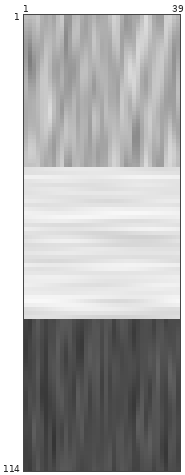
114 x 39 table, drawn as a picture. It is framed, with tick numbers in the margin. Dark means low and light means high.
It is made of 3 by 1 panels. Panel 1,1: high, streaked downward. Panel 2,1: very high, streaked across, faint in contrast. Panel 3,1: low, streaked downward, faint in contrast.
